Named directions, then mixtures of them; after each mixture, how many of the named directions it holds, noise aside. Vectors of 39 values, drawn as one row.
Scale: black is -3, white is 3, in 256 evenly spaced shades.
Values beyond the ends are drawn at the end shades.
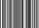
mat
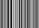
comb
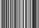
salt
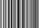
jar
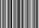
three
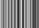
two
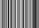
three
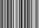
three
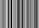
three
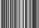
one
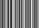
three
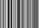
three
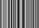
one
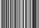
one
